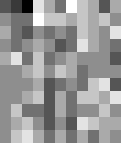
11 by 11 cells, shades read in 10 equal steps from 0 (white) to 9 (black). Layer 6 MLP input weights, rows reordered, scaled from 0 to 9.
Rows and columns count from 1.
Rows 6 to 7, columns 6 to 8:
2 3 5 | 5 4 5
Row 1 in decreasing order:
9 7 6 6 5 3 3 3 2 1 0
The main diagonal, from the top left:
6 5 6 3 5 2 4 2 4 3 4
